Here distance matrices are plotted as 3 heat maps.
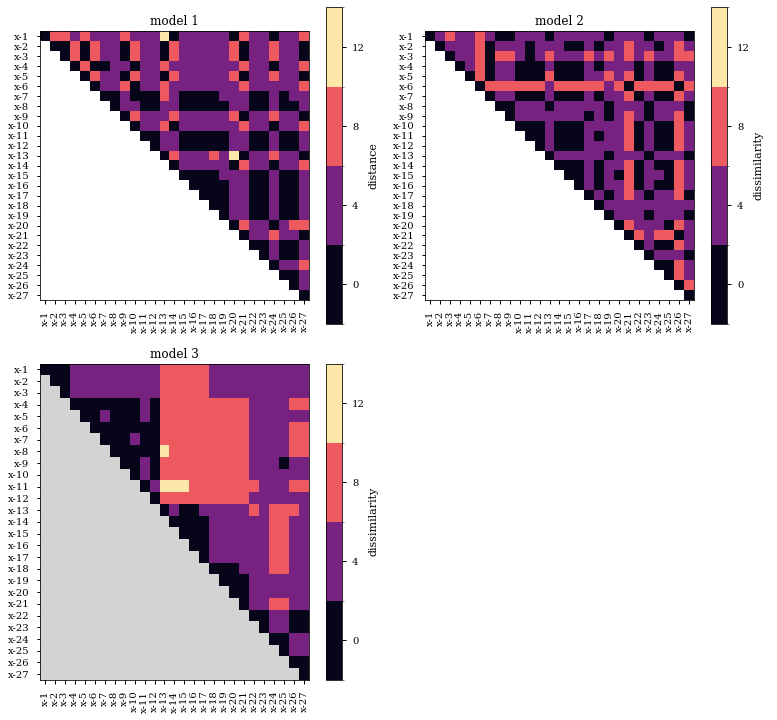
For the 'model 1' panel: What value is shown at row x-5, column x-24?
8
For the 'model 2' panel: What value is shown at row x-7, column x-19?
4
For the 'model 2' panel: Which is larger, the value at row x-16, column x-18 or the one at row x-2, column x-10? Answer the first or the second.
the second
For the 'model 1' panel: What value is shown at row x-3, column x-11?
4
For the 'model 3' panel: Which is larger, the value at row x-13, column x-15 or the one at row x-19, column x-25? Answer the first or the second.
the second
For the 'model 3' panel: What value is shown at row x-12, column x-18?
8
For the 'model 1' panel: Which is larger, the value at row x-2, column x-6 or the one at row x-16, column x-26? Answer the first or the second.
the first
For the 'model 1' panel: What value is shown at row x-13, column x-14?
8
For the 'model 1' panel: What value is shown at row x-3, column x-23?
4
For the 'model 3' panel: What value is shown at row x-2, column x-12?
4
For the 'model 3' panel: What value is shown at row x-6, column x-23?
4
